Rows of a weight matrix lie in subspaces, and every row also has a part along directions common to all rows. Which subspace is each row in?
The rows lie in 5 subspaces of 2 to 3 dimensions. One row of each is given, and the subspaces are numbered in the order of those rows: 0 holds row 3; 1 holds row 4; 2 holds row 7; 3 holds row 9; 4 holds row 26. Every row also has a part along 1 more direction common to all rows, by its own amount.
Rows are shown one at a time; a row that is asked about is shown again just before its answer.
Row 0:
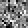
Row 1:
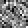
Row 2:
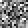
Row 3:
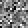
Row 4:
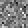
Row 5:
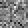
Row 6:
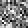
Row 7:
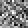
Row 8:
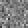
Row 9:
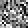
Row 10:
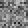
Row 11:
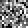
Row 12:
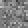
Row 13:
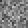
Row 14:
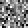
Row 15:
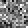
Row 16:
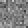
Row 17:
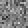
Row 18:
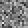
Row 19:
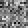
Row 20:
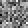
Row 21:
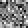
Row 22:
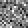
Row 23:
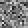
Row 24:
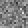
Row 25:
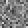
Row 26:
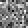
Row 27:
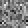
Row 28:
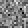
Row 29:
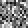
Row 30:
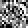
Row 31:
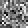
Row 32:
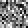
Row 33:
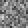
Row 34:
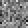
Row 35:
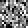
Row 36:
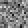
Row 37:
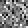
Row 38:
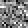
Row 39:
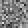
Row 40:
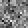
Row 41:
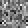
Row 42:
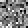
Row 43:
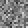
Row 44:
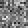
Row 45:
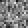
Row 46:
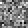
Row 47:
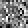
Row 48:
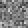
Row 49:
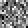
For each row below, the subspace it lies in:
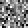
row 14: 1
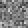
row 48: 4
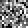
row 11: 4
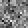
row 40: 2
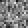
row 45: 2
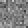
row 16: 4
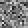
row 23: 4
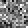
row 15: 4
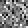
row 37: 2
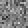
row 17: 0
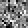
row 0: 2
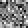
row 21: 4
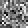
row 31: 3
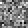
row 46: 4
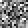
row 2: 2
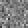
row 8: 1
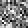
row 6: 2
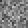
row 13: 2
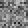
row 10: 0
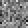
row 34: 3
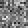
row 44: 0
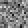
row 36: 4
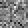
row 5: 0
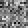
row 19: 0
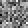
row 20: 3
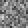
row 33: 2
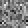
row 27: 3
